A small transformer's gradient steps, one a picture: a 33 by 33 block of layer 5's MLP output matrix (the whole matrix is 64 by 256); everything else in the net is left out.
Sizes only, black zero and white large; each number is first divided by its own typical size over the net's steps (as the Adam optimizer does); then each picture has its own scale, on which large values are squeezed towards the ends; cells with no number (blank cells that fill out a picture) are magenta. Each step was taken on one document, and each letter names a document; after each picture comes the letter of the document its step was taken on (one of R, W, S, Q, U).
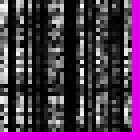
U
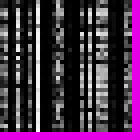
U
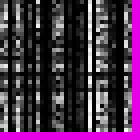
U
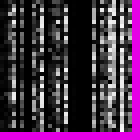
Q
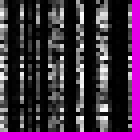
U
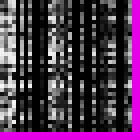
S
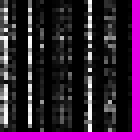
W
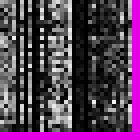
S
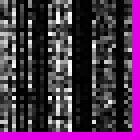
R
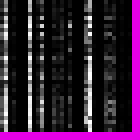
W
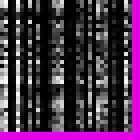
U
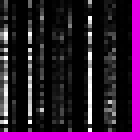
W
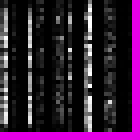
W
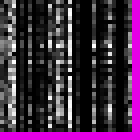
R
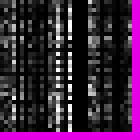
R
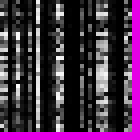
U
